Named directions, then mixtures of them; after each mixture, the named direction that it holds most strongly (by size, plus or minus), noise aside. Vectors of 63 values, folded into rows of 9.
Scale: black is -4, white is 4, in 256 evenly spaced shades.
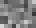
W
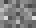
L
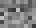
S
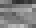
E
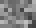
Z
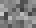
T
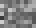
S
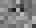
S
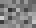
S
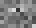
S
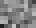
W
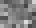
W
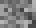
Z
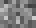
L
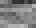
E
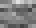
E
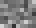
W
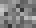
T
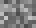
L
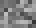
Z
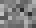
T
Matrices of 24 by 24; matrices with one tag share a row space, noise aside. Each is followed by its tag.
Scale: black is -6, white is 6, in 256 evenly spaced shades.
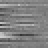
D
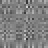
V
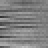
D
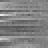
D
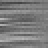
D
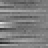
D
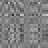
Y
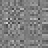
Y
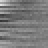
D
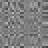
Y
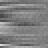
D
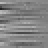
D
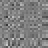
Y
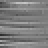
D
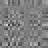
Y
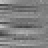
D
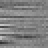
D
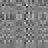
V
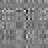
V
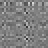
V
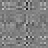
V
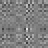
V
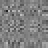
Y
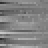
D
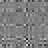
V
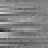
D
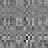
V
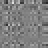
Y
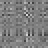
V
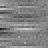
D
